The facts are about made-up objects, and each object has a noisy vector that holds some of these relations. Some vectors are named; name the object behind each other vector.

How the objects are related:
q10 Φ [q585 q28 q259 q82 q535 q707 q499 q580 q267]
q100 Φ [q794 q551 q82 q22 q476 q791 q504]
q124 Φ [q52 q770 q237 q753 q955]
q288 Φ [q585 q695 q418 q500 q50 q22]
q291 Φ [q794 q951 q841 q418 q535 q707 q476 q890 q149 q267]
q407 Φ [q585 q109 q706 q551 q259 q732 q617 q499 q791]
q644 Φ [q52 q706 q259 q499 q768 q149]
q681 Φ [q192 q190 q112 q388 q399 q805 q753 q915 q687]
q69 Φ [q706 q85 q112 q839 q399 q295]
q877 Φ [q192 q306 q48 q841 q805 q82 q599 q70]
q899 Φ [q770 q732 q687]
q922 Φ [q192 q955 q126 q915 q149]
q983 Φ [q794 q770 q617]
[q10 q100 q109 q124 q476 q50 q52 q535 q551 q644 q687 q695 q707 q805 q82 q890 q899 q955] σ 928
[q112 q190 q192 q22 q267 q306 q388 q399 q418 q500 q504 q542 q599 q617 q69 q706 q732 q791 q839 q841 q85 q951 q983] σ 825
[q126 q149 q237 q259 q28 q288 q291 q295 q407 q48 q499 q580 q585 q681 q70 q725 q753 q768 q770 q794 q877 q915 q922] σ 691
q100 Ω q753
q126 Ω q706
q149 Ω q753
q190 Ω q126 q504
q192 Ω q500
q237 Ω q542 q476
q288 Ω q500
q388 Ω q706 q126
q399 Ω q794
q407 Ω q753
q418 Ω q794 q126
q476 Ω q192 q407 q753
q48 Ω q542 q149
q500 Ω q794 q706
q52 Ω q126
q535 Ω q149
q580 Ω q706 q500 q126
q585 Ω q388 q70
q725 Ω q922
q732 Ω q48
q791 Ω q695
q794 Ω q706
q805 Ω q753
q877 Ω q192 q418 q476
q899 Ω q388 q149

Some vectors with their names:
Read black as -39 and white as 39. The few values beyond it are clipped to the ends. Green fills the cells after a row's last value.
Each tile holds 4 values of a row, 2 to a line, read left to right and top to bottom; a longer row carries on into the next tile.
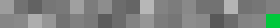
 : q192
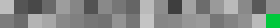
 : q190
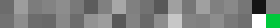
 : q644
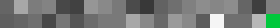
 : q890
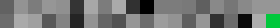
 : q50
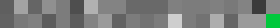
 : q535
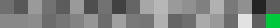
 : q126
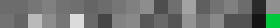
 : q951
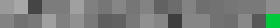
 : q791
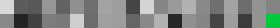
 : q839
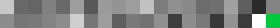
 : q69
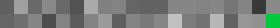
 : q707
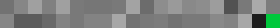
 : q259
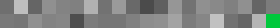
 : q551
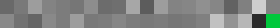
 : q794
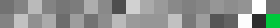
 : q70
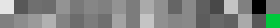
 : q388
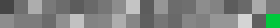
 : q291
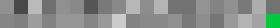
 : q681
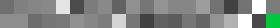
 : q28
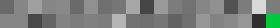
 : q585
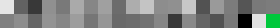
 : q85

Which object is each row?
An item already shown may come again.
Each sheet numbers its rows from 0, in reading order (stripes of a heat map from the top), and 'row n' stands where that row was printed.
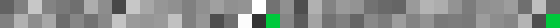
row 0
q70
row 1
q915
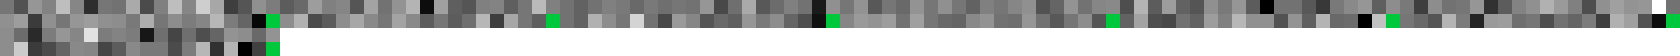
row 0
q768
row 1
q288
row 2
q951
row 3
q841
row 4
q695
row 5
q237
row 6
q500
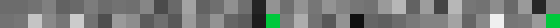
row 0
q951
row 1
q109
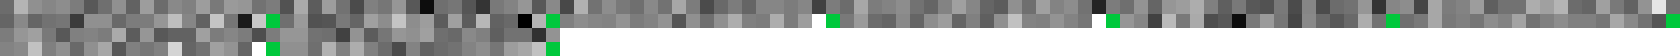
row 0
q52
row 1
q695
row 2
q100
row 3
q644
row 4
q504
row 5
q753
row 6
q899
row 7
q983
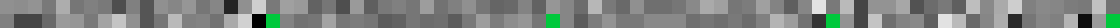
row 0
q580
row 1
q617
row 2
q770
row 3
q295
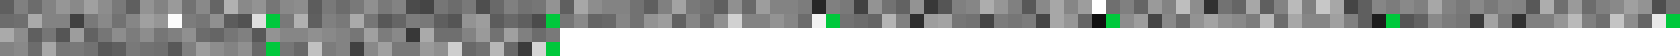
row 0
q805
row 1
q418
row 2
q644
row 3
q237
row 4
q768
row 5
q955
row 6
q617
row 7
q687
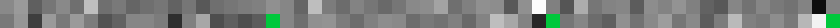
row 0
q22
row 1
q770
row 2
q10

